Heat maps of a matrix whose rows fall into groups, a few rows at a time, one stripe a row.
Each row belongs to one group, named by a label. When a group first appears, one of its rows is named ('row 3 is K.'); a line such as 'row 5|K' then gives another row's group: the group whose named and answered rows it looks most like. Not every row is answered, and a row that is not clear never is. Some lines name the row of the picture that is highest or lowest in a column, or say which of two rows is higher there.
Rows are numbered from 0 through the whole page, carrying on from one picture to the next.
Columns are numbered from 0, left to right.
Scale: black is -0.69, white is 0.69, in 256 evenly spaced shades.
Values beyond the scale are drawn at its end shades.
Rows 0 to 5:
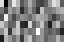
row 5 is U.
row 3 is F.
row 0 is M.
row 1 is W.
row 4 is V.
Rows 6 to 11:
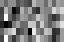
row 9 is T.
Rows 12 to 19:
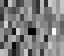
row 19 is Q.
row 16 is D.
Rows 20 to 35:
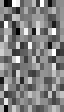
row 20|T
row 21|Q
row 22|T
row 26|F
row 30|D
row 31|U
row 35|M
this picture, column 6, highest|24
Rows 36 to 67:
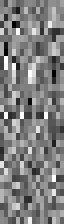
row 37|Q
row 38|M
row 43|M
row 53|T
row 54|V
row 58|U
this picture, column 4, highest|40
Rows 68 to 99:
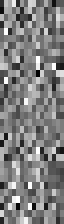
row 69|U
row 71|U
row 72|V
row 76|V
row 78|W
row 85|U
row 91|T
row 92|V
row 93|V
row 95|D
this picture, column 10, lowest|89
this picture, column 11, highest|72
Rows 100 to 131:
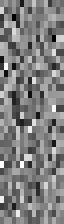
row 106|Q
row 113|Q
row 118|F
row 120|W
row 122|F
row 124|W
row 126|D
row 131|D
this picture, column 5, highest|123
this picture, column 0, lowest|108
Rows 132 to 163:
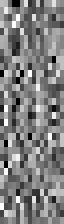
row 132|Q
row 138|Q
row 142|U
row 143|Q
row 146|Q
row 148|D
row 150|D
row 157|Q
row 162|D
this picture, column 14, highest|142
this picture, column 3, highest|135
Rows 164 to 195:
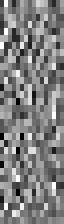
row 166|D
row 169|Q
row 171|W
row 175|V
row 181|F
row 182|W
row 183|U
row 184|M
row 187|U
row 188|T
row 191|Q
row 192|U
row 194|T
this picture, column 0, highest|170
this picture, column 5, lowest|183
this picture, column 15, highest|171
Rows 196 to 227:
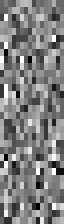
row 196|F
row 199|Q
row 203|M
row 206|U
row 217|F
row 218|M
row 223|V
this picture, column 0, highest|204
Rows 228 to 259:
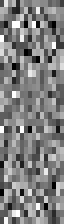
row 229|Q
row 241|T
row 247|V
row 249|W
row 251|U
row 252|D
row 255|U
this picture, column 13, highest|234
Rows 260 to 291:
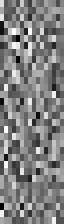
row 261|D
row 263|U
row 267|F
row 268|Q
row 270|T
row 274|U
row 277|F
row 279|T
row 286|T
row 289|U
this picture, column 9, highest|281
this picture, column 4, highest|266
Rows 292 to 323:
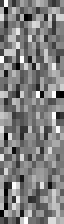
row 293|M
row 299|D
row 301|Q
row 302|M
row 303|W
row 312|M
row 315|Q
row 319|M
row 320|D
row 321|M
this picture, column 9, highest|305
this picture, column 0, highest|300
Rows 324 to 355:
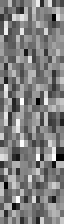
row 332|F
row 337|V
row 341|V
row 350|M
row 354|M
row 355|W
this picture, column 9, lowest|338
